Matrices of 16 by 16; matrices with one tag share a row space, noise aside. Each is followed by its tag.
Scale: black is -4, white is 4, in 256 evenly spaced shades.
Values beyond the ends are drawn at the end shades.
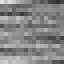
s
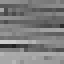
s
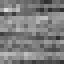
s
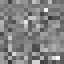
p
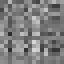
p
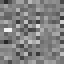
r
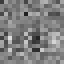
p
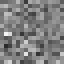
r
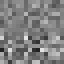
p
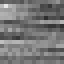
s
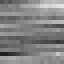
s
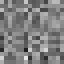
p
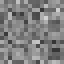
p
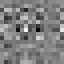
r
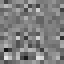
r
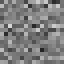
p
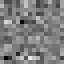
r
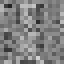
r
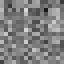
p
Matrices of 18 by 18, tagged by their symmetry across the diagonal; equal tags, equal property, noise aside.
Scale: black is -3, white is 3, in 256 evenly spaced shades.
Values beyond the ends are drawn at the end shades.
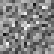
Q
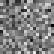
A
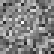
Q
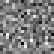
A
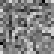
Q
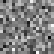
A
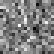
A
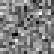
A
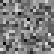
A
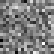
A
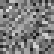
Q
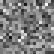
A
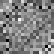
Q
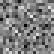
Q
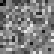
Q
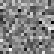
A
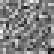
Q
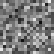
Q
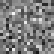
A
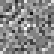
Q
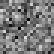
Q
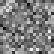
Q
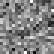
A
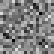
Q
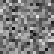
A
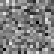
A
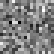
A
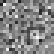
Q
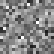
Q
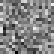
A
